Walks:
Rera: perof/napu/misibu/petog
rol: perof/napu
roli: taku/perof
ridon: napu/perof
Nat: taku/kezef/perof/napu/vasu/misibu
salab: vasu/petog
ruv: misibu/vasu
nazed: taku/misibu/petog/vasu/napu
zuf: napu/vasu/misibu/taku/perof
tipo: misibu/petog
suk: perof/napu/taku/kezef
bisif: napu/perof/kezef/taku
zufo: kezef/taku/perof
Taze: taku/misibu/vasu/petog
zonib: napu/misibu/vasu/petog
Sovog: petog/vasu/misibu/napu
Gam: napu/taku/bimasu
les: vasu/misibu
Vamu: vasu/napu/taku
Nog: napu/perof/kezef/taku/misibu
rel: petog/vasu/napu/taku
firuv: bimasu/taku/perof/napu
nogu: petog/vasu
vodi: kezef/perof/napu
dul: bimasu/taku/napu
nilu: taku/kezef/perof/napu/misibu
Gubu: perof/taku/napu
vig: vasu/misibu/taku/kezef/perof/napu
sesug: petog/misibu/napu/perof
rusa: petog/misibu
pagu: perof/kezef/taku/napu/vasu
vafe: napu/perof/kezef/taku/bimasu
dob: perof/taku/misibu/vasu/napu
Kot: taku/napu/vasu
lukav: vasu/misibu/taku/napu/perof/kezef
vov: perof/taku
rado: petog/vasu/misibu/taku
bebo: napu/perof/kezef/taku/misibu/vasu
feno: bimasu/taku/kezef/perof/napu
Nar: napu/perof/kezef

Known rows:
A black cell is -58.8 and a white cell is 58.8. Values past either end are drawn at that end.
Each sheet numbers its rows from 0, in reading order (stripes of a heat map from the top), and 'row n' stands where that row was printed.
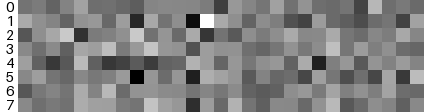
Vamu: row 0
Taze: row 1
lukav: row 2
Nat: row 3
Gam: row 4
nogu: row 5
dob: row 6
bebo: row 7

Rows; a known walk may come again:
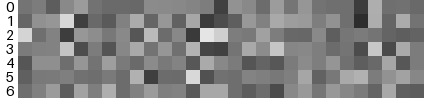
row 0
Vamu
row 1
suk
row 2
rusa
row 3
bisif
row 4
nazed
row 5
firuv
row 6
Sovog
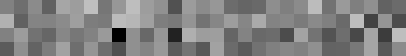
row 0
Nat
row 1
Nog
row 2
nogu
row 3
Kot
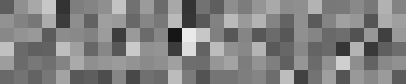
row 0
lukav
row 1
zufo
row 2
zonib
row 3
rado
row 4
zuf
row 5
dul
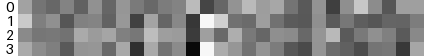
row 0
roli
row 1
tipo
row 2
bebo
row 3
Taze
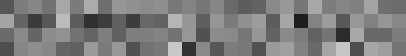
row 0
dob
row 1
Gam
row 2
rel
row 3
rol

